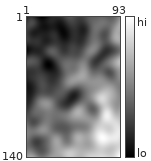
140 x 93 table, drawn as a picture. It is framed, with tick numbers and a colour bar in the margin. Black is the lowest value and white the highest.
The field is smooth, with broad soft blobs. No single row or column stands out from its neighbours. There is an overall slope up to the bottom right. The top left is the ninth with the lowest average. The halves do not mirror each other.
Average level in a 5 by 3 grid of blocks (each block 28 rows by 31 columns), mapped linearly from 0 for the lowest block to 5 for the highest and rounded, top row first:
002
022
123
224
235
